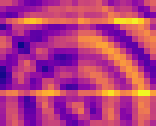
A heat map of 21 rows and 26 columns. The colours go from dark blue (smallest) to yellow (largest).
Ninth with the lowest average: middle left. Ninth with the highest average: bottom right. Rings: centred on the bottom middle. Odd lines: rows 4 and 16. Seam: vertical, 50% of the way across, the right part higher.
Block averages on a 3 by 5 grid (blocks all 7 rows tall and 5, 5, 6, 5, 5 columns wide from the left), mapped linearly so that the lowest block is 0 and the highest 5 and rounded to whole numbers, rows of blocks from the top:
1 2 4 3 4 | 0 0 2 5 2 | 2 3 1 4 5
